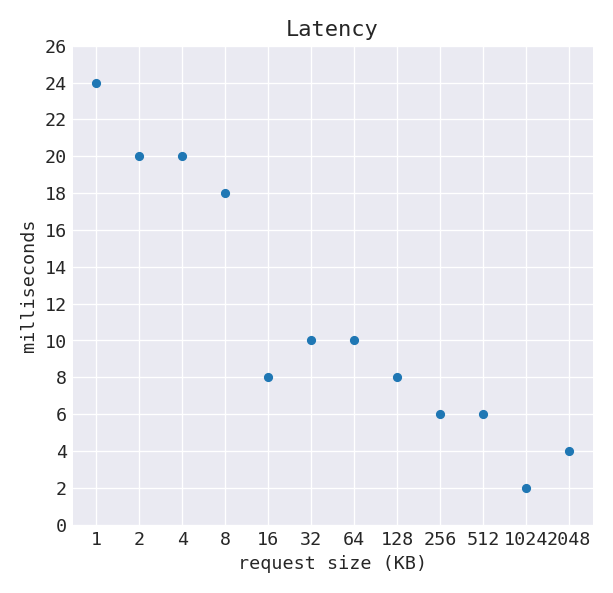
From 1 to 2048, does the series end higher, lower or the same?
lower
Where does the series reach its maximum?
1
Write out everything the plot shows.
Title: Latency
x-axis: request size (KB), ticks 1 2 4 8 16 32 64 128 256 512 1024 2048
y-axis: milliseconds, ticks 0 2 4 6 8 10 12 14 16 18 20 22 24 26
Values:
24 20 20 18 8 10 10 8 6 6 2 4
